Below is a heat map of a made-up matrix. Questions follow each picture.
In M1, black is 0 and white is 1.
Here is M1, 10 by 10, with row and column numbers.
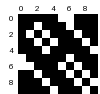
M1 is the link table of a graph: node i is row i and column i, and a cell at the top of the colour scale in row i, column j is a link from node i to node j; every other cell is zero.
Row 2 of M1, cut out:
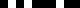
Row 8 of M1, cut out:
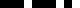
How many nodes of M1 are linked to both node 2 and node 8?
2
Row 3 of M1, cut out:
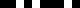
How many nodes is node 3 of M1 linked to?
3
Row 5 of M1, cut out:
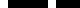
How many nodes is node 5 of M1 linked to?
2
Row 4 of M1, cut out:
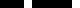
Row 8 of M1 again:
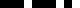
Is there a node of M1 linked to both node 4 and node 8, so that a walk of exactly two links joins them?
yes
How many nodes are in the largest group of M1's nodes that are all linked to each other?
3
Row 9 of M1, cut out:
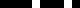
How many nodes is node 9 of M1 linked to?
2
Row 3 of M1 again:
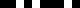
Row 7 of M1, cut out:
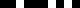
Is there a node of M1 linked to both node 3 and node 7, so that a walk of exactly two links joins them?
yes
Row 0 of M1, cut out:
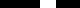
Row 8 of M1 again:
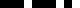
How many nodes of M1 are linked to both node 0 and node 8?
0
